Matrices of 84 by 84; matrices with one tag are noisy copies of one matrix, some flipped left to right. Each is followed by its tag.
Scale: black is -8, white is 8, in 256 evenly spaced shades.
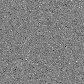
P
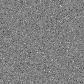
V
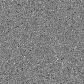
P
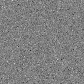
P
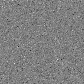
P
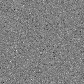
V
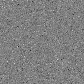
P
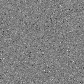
V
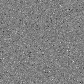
V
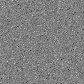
P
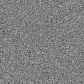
V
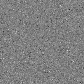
V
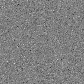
P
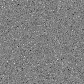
P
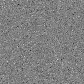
P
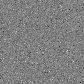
V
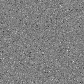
V
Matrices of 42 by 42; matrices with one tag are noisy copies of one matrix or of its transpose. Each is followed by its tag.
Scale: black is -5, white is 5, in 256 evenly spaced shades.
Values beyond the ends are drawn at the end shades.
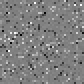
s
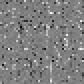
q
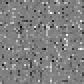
q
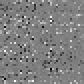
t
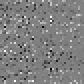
t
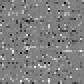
q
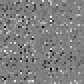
t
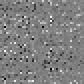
t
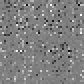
t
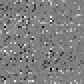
t
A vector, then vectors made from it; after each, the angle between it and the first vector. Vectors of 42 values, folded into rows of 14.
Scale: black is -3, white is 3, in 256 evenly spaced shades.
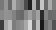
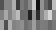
orthogonal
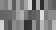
nearly opposite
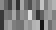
partly aligned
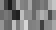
orthogonal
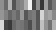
nearly opposite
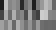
orthogonal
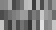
nearly opposite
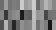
orthogonal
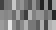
orthogonal
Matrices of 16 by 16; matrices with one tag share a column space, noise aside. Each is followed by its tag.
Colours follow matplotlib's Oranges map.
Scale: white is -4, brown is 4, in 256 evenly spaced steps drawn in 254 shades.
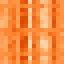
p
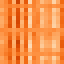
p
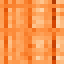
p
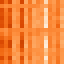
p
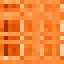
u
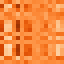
u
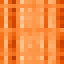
p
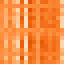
p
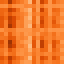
p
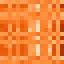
u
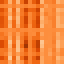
p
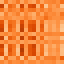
u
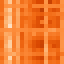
p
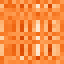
u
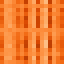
p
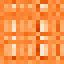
u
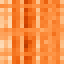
p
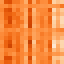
p
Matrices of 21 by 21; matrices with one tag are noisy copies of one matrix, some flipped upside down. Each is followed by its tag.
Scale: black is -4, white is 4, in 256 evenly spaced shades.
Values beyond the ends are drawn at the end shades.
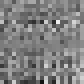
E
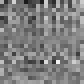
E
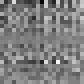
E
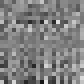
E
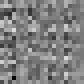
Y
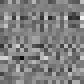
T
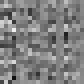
Y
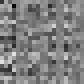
Y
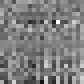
E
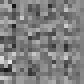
Y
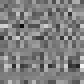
T
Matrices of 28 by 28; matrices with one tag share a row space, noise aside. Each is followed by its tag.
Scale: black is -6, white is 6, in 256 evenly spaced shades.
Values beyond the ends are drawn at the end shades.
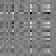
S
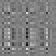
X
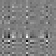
X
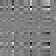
S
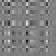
X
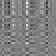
X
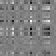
S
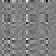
X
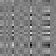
S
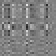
X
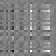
S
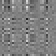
X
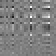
S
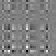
X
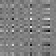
S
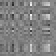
S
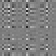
X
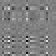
X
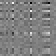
S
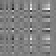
S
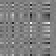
S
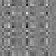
X
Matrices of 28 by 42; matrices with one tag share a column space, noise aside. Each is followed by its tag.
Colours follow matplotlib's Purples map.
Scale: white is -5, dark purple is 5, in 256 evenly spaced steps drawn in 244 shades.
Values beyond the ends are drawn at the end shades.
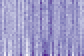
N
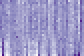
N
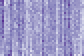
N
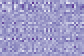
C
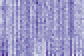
N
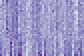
N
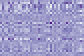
C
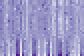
N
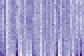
N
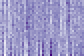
N
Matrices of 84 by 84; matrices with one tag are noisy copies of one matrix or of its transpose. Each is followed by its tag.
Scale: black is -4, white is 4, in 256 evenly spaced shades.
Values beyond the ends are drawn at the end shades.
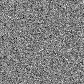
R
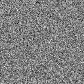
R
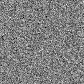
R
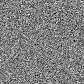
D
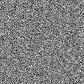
R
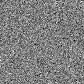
D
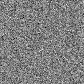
R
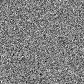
D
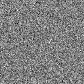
R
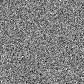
D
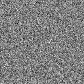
R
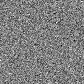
D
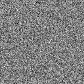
R
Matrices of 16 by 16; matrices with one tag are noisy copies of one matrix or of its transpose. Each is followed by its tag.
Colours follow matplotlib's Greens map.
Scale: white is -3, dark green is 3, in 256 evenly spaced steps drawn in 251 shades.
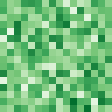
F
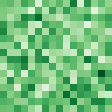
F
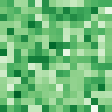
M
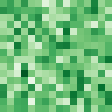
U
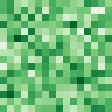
U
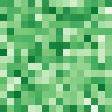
M
